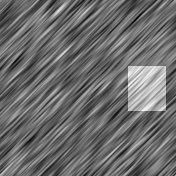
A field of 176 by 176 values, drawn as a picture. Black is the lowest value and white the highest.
Ninth with the highest average: middle right. Grain: diagonal, up to the right. Odd patch: higher, in the middle right.
